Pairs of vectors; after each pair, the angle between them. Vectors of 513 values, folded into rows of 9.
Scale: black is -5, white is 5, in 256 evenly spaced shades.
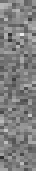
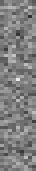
orthogonal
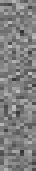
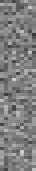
nearly opposite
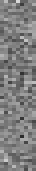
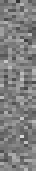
nearly opposite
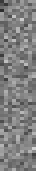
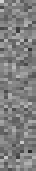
partly opposed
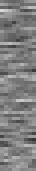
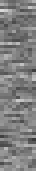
nearly parallel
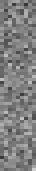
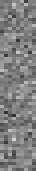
partly opposed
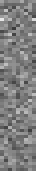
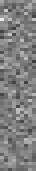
nearly parallel
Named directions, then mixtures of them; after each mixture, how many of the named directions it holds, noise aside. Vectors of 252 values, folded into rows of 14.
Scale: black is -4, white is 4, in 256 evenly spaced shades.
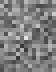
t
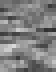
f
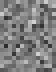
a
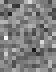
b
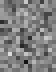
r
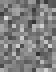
one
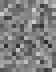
one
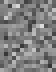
two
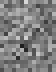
two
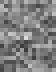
two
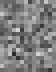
three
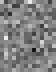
one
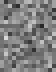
two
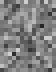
three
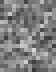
three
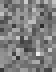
three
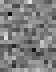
two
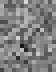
two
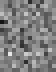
two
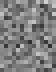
one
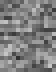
three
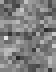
three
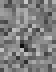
two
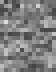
three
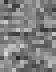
three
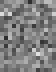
two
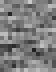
two
